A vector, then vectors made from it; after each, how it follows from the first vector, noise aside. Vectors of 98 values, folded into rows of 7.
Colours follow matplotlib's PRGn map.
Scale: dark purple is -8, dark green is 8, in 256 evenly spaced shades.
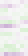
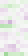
negated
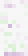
partly zeroed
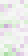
sign-scrambled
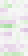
negated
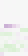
partly zeroed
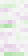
negated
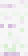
partly zeroed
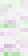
negated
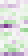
scaled up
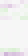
partly zeroed
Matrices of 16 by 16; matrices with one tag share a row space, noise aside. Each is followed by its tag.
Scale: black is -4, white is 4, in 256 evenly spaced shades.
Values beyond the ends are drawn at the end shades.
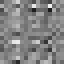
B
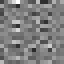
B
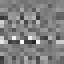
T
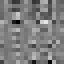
B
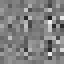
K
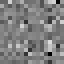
K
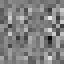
K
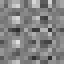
B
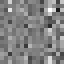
K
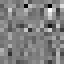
K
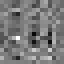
B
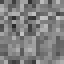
T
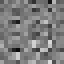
B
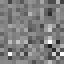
K
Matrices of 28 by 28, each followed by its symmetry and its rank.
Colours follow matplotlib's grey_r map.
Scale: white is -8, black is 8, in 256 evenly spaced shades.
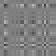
symmetric, rank one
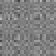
antisymmetric, rank two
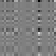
neither, rank one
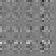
antisymmetric, rank two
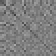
symmetric, rank five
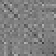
symmetric, rank five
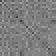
symmetric, rank five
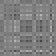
symmetric, rank one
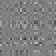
neither, rank three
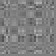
antisymmetric, rank two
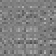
neither, rank three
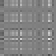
neither, rank one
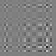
symmetric, rank one
